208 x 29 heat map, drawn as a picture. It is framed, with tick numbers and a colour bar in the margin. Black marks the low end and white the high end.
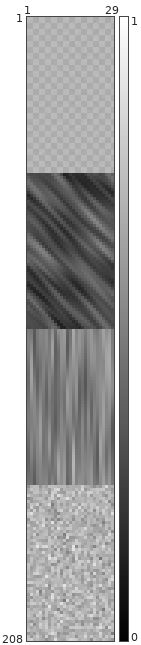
It is made of 4 by 1 panels. Panel 1,1: high, checkered, faint in contrast. Panel 2,1: low, slanting down to the right. Panel 3,1: middling, streaked downward. Panel 4,1: high, fine-grained.
